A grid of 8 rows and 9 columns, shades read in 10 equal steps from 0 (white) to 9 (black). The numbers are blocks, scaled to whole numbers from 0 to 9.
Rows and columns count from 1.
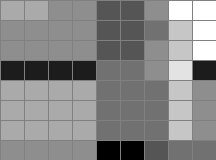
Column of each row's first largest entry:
5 5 5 1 5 5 5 5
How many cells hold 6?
7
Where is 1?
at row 4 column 8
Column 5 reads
6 6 6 5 5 5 5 9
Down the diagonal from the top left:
3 4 4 8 5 5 5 5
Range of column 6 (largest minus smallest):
4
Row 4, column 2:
8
